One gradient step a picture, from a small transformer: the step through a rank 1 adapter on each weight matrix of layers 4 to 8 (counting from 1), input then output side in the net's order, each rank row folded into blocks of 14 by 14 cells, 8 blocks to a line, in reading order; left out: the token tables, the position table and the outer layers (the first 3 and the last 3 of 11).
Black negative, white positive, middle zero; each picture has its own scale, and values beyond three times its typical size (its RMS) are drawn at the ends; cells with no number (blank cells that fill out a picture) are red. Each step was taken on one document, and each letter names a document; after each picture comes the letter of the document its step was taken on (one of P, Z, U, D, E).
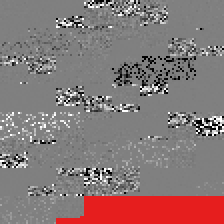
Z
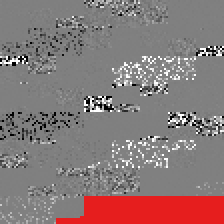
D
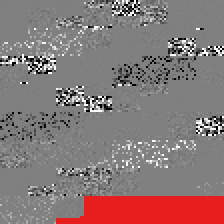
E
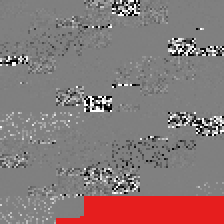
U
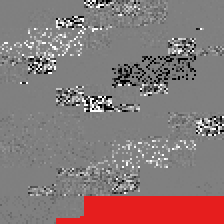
E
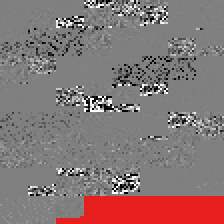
E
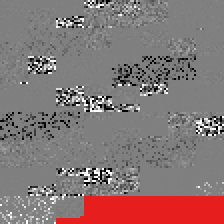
E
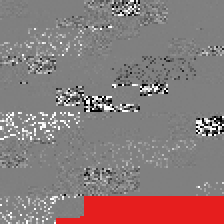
Z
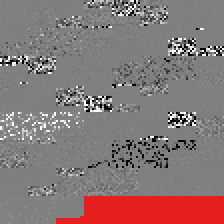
U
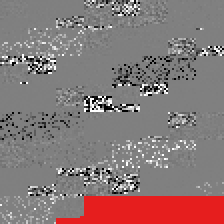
E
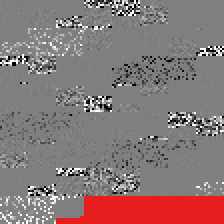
D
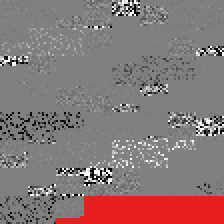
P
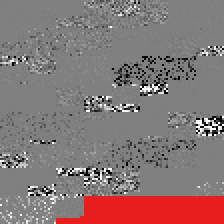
Z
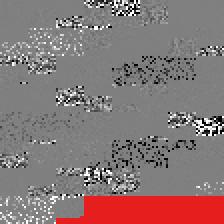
D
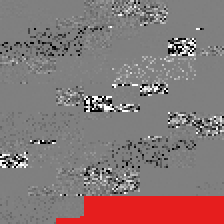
Z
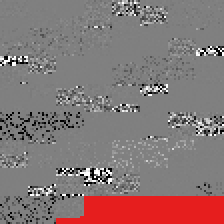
P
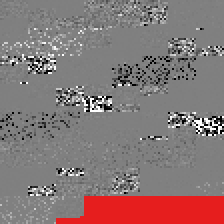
E
